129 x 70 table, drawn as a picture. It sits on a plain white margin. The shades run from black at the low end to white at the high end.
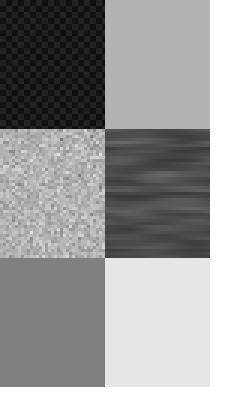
It is made of 3 by 2 panels. Panel 1,1: very low, checkered, faint in contrast. Panel 1,2: high, flat. Panel 2,1: high, fine-grained. Panel 2,2: low, streaked across, faint in contrast. Panel 3,1: middling, flat. Panel 3,2: very high, flat.
